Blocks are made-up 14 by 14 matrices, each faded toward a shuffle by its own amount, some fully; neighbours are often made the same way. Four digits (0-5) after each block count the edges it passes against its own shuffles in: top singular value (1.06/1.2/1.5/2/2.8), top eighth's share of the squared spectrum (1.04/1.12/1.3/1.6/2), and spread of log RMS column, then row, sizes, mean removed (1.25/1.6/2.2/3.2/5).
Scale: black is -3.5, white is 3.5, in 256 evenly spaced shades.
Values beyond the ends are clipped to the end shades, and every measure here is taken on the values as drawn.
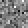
0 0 0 0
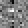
3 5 2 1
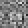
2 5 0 2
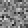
0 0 0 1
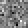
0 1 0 0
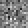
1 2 0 0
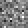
1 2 1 0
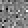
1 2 0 0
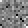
0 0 0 0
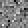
0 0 0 0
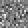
0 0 0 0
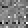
2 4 0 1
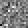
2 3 0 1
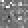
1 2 0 0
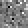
0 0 0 0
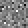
1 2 0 0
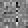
3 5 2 0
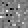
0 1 0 0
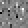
0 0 1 0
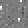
0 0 0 0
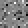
1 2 0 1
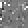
2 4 1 0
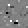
0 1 0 0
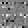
2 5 1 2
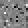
1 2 0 1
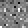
1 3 0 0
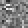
2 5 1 1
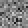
2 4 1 0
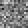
1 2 0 0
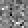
2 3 1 0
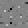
1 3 0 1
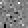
0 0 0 0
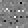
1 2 0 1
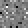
1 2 0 0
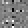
2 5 1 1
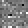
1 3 0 1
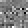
1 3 0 2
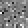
1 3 0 0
